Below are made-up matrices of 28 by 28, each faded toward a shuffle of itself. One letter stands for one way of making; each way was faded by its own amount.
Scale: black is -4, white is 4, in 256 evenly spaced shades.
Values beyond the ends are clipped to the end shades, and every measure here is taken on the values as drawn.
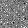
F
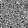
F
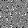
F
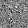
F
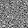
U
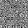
U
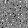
F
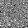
F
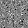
F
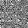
U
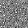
U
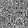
F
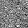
U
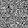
U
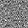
U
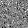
F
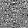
U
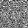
U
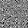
U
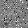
F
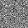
U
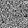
U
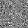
U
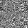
U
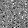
F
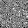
F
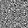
U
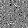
F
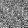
U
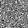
F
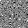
F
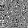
F
